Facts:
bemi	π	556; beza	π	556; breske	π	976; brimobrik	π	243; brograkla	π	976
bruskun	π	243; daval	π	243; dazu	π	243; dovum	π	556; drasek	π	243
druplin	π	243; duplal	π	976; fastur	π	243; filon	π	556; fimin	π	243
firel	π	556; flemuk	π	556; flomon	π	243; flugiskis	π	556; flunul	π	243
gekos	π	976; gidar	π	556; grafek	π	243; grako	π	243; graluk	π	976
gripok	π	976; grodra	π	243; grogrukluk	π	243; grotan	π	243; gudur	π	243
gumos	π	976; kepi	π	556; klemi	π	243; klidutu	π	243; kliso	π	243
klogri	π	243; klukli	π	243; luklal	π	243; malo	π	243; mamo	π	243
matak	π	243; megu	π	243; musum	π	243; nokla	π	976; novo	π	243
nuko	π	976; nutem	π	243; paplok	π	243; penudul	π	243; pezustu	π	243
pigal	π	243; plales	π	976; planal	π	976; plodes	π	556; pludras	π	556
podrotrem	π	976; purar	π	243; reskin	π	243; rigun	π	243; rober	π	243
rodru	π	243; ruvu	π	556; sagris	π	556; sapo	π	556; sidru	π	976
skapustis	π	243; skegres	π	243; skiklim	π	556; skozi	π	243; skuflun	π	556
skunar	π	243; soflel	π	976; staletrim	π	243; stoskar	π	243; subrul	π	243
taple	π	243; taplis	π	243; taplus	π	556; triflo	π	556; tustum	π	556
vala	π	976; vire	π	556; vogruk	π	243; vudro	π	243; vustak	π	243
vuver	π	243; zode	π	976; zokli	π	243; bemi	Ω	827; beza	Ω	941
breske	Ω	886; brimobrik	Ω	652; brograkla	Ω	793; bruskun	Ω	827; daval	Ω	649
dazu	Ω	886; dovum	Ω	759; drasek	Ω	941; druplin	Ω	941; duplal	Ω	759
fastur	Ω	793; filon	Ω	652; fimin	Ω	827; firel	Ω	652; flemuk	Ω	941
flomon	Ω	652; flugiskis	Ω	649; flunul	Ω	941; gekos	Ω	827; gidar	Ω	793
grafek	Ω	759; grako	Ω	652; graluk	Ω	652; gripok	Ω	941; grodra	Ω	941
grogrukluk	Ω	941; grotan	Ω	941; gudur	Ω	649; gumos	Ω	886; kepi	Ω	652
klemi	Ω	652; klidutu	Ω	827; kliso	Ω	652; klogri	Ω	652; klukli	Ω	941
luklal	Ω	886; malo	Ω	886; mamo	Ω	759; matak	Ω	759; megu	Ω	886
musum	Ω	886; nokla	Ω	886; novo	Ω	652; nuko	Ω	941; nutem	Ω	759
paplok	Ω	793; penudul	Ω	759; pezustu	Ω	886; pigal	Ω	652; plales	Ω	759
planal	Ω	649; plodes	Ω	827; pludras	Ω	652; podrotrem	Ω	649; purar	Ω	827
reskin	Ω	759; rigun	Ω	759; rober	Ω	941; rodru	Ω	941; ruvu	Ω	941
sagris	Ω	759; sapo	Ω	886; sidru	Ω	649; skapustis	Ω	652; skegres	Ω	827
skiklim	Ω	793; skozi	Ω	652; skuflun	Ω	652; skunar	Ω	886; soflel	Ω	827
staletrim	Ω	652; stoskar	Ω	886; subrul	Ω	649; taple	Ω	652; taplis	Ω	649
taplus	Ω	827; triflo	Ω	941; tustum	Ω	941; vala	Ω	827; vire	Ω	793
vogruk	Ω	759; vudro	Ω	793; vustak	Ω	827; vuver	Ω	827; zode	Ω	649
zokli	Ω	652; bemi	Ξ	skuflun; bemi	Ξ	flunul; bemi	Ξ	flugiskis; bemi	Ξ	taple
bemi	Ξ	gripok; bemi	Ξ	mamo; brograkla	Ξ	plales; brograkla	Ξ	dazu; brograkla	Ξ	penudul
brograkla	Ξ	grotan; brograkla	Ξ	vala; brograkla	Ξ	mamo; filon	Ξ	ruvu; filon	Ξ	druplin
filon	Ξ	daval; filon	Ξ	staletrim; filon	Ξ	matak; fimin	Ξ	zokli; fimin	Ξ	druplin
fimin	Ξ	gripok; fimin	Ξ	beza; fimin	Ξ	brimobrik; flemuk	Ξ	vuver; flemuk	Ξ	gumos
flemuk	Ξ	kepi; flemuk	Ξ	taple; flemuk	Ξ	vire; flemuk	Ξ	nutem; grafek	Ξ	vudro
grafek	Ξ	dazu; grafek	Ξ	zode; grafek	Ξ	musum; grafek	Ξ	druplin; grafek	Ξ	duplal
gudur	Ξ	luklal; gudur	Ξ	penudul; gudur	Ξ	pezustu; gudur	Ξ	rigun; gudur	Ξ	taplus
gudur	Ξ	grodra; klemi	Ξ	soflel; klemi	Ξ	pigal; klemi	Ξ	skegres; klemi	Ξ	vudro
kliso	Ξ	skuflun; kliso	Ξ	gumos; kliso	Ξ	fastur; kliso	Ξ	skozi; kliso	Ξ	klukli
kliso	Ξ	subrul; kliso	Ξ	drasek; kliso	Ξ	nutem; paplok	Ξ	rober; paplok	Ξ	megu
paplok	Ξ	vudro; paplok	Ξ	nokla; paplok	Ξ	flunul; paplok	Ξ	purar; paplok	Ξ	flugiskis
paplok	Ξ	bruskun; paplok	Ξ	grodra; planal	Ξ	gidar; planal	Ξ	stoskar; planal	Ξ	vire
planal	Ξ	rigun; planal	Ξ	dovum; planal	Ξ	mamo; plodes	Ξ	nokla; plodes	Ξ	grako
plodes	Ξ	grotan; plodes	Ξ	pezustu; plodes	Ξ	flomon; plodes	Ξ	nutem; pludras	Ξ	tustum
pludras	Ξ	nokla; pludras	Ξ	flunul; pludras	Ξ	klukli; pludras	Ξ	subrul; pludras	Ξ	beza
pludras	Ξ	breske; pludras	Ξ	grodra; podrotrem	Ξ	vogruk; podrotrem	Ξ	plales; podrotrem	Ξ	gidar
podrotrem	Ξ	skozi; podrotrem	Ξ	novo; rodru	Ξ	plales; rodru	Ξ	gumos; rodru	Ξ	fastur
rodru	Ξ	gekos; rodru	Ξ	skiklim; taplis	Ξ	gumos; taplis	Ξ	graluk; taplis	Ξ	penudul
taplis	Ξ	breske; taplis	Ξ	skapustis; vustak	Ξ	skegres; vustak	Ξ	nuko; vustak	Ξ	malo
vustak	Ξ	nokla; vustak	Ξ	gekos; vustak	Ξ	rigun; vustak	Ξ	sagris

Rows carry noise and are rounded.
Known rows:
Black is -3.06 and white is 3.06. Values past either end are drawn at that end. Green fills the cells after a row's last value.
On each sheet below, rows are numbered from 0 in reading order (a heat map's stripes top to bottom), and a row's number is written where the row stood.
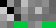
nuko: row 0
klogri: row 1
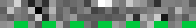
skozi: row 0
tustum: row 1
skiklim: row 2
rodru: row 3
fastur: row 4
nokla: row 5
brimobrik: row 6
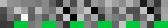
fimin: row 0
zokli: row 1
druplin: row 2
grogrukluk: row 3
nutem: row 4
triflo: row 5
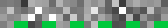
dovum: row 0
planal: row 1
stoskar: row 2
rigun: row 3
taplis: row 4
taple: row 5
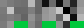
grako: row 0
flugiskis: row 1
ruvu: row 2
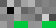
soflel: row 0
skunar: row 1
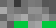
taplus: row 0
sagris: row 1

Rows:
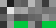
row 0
pludras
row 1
daval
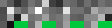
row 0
filon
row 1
penudul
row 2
graluk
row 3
breske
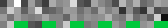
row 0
plales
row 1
plodes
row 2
vogruk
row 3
vala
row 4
gekos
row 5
gumos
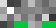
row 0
gudur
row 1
malo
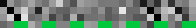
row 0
gripok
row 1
vudro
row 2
subrul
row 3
pigal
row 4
skapustis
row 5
beza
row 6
grotan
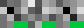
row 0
grodra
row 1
paplok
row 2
flunul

